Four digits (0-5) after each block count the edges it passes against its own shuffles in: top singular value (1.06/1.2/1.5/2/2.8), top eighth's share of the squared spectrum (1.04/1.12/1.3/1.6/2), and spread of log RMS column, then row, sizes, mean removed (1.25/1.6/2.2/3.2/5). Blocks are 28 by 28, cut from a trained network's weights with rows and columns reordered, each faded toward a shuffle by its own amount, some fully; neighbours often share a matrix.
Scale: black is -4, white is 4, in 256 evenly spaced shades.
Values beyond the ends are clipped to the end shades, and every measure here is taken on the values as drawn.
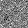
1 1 0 0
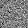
0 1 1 0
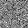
1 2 0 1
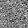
1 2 0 1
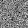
1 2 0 0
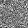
2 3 0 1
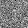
0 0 0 0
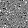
0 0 0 0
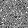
0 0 0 0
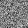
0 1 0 0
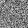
0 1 0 1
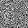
2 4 1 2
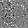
2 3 2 0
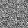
3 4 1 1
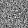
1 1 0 0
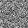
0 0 0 0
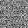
2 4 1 2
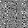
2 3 2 0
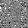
2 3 2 0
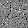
0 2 1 0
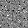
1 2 1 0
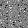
0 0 1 0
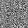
2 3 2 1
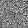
2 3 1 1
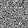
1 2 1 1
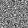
1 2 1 0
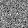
0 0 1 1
